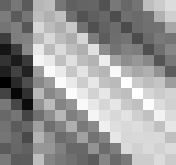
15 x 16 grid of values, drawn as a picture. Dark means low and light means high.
Ninth with the lowest average: middle left. Calmest part: bottom right. Roughest part: middle left. Seam: vertical, 20% of the way across, the right part higher.
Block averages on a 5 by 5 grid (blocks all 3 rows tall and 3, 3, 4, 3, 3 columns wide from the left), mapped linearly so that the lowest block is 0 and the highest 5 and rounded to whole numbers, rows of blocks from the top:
24224
15422
04554
13455
23245
